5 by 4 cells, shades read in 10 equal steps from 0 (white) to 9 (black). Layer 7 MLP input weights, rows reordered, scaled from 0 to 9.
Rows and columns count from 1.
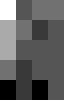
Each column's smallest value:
0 5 5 5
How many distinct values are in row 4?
3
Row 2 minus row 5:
-6 -2 -2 0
